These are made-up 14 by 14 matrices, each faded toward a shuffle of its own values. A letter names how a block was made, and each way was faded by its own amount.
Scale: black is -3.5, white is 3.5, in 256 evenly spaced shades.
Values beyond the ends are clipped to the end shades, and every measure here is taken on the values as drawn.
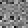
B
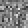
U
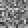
U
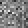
U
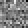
U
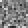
U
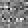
B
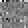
B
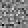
U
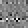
B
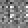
B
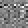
B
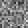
U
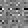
B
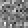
U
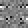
B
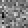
U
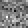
U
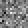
U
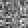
U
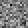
U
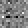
B
